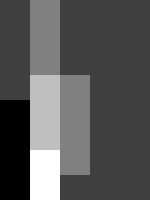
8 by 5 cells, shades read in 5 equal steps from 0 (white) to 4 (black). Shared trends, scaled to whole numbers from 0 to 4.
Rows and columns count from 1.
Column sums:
28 9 20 24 24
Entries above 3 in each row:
0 0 0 0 1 1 1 1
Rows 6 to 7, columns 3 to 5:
2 3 3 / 2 3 3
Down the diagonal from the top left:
3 2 3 3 3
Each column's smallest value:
3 0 2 3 3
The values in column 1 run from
3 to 4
